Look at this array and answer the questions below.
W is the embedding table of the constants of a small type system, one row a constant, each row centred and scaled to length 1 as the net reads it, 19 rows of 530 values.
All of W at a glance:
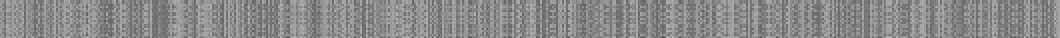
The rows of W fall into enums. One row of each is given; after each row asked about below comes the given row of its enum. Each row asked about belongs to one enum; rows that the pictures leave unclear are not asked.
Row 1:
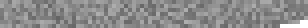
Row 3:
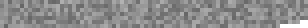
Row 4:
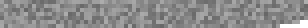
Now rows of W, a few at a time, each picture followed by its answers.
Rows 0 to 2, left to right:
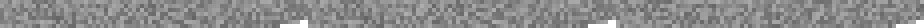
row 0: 1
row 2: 4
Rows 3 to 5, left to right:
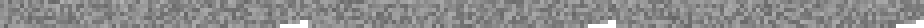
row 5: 1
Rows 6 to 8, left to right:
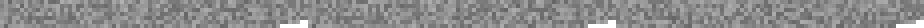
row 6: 3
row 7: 3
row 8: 1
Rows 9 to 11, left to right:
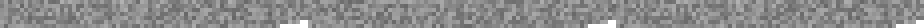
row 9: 3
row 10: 4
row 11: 3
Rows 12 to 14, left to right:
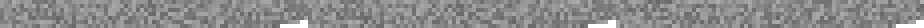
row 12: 1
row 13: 1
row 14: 4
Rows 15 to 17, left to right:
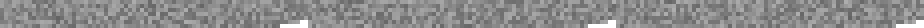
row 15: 1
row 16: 4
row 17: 3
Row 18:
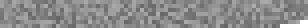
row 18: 1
